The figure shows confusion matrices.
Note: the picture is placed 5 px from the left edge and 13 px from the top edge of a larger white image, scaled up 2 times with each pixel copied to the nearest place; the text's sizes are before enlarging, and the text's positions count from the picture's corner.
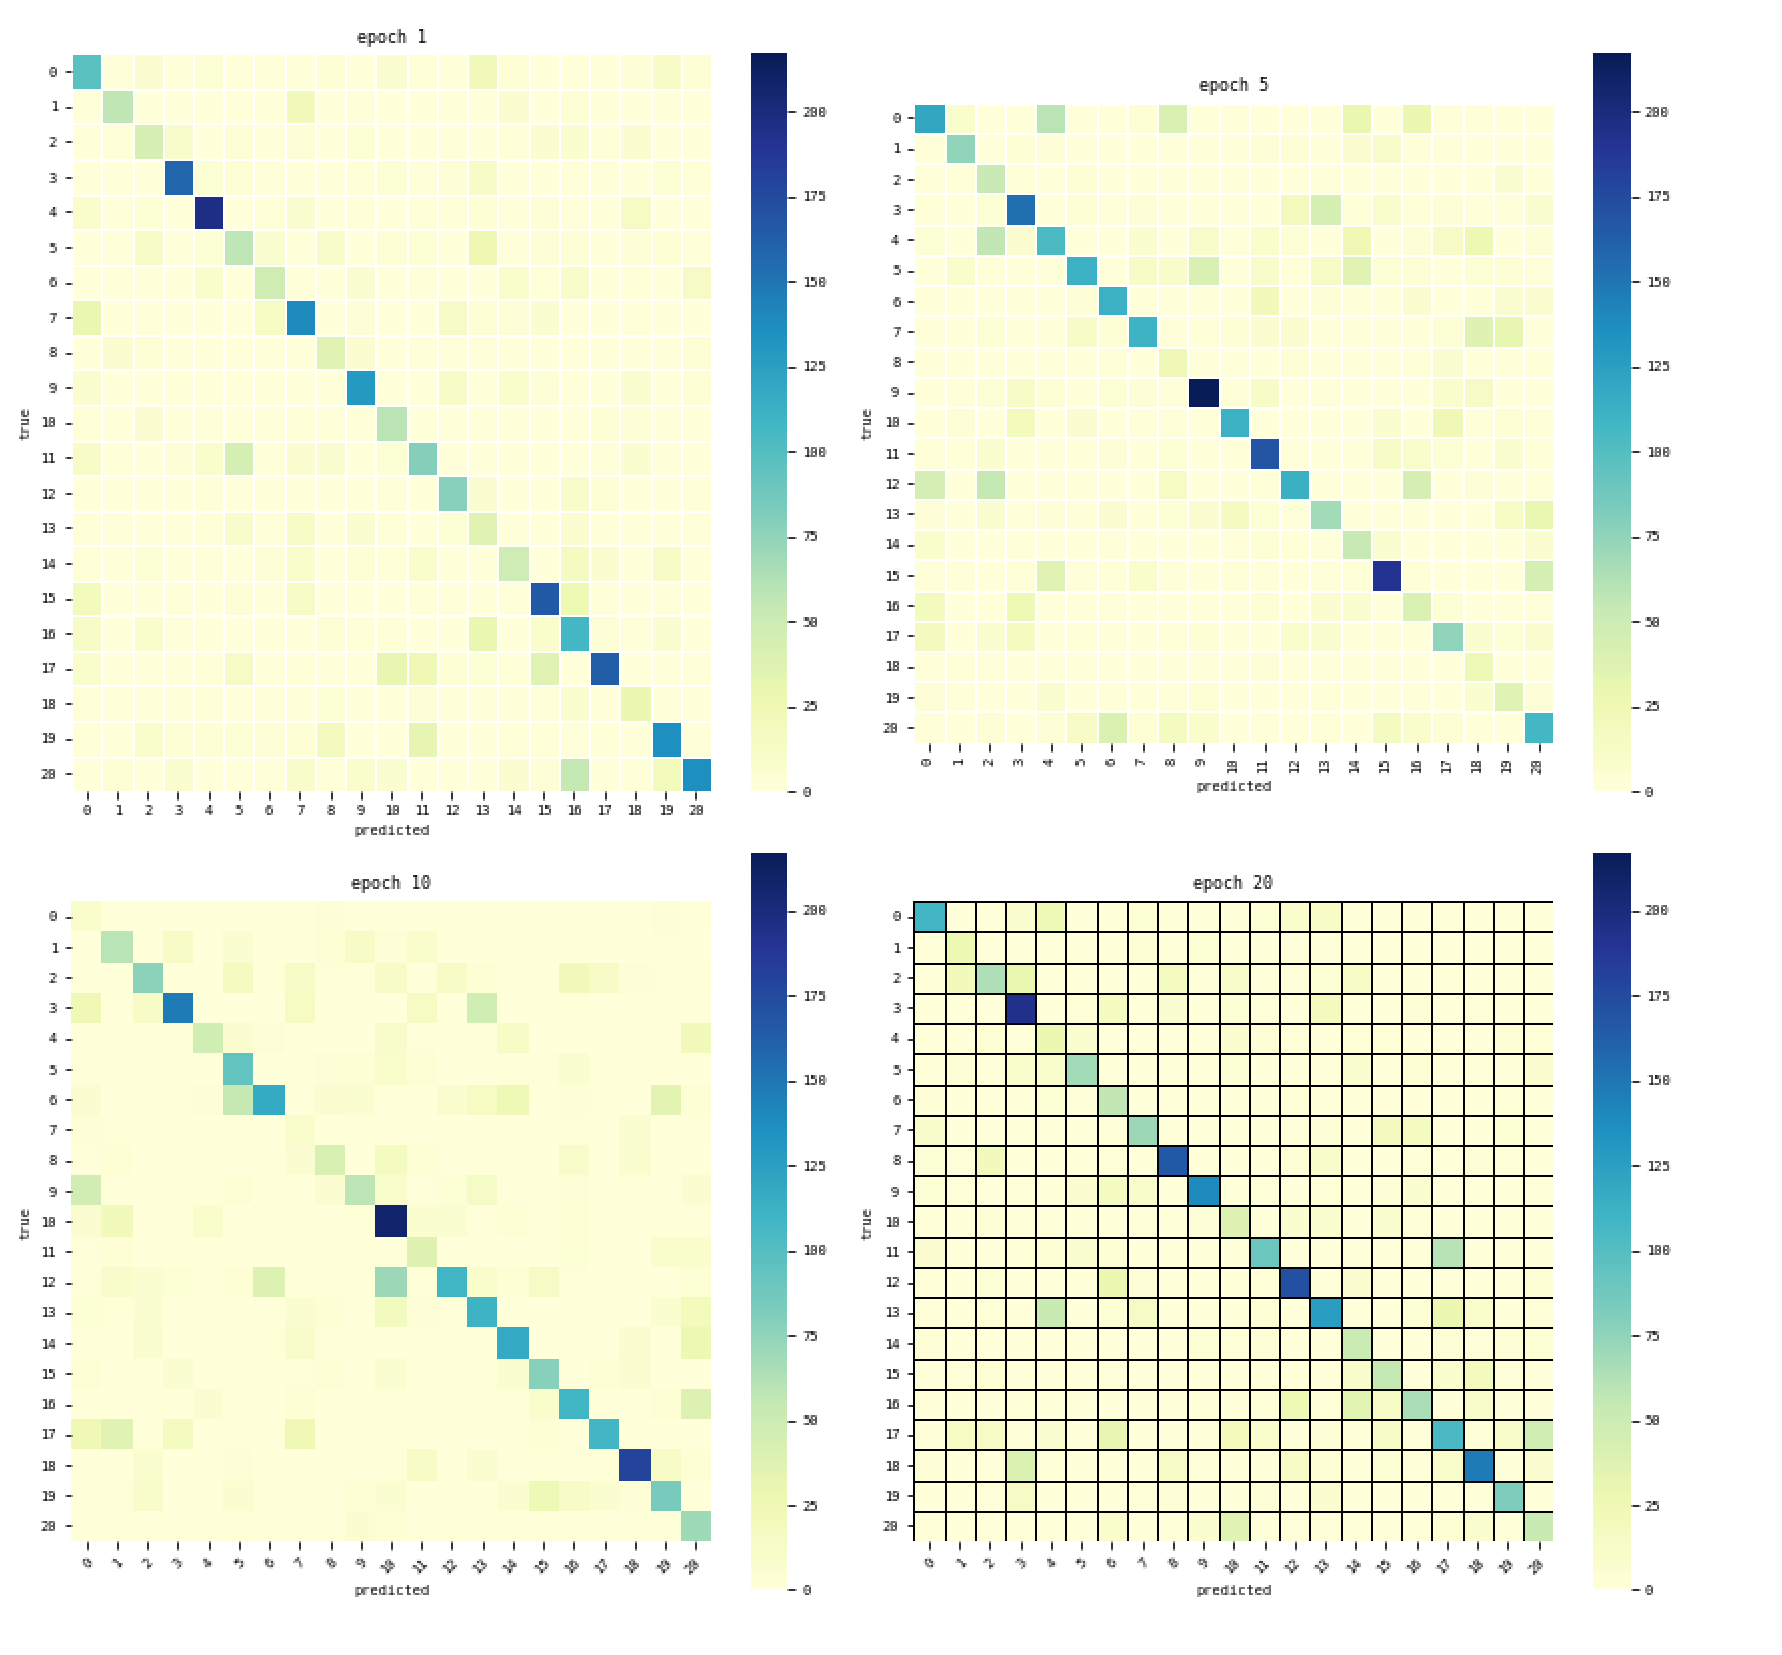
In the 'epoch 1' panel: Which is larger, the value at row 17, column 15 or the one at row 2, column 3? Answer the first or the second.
the first
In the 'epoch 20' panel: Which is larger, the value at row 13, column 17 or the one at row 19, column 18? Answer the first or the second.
the first
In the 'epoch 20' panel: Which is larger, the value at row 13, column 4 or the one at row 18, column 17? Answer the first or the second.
the first
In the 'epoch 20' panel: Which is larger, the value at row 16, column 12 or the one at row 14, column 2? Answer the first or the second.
the first
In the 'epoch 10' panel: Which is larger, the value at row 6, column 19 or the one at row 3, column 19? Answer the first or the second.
the first
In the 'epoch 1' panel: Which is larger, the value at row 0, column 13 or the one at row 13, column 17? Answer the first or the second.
the first
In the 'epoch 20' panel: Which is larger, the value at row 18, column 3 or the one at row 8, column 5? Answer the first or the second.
the first
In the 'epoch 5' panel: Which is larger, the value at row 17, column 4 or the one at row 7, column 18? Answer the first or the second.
the second
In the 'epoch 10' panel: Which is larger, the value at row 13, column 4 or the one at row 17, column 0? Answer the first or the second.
the second
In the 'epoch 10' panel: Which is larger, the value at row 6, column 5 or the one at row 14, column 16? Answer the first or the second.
the first
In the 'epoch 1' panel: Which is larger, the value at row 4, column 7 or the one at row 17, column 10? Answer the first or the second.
the second
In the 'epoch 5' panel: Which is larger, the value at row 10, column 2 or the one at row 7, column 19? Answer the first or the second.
the second
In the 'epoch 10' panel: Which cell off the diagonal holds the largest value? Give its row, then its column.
12, 10
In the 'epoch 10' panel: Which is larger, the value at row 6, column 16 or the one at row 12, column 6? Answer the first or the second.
the second
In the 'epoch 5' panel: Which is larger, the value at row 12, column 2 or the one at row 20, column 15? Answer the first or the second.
the first
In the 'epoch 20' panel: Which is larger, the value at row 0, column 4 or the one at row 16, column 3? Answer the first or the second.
the first
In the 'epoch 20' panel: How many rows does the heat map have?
21
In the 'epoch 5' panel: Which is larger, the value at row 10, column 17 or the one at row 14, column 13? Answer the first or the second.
the first
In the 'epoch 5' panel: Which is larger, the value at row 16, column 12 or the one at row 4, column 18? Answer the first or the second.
the second
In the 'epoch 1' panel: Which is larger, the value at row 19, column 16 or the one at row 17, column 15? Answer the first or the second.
the second
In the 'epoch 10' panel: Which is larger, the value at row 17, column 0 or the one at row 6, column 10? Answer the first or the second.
the first
